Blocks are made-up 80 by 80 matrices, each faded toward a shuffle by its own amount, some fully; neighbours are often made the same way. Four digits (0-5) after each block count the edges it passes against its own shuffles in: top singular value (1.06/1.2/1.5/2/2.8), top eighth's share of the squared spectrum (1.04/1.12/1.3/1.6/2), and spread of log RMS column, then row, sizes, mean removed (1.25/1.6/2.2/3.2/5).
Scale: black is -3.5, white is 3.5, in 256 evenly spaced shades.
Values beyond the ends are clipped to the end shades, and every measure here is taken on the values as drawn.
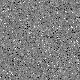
0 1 0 0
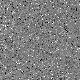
0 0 1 0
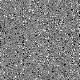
1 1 2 0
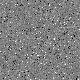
0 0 0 0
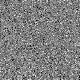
3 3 0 1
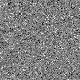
2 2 0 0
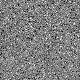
1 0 0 0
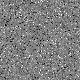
0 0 0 0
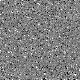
1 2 0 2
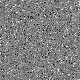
0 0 0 0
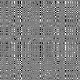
5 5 4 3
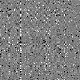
4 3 2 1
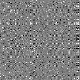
5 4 3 3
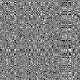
5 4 3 3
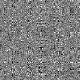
4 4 3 2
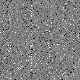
3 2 1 0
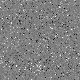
0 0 0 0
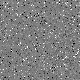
2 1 0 0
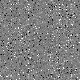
3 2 1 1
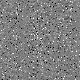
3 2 1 0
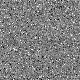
2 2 0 0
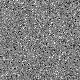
1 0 0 0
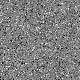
1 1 0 0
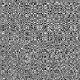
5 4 3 3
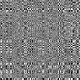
5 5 4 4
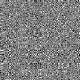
4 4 2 3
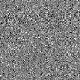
4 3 1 2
